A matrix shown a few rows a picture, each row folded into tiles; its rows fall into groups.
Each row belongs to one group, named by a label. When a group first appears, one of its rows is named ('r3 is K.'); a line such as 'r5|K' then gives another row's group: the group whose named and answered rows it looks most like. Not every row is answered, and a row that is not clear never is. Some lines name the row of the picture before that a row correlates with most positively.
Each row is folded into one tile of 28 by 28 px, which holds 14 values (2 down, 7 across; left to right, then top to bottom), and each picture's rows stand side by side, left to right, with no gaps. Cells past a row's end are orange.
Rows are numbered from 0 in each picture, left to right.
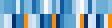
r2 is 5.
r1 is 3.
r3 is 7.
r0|3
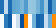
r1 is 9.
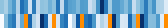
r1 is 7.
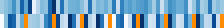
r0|9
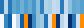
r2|7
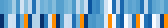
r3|5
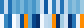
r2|7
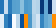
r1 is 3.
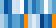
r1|3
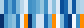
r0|5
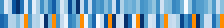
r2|3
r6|3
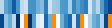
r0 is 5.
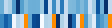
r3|3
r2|7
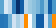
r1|9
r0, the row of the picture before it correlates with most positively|0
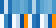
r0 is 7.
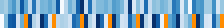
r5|7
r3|7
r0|9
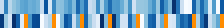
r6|3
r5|9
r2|9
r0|7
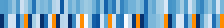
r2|7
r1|7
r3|9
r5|5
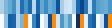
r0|9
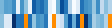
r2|3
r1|5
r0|3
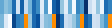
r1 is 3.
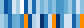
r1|7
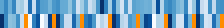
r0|5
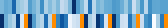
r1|5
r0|5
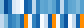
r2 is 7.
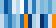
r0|3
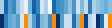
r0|5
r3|7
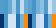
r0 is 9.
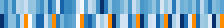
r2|5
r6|7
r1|9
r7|5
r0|5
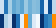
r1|3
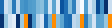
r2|5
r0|5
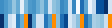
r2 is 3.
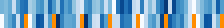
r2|5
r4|5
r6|5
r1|9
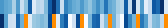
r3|9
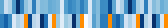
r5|7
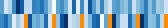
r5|5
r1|5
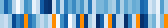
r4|7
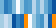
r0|3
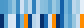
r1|7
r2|5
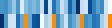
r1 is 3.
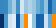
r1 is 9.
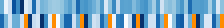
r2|9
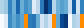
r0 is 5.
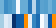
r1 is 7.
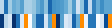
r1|9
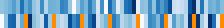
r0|9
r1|5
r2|3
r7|7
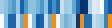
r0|9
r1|9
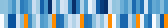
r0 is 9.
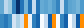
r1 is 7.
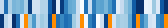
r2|5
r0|7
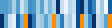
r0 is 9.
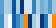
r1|7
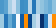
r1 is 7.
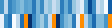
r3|3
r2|5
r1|5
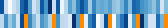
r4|9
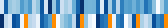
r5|3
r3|3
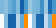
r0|9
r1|9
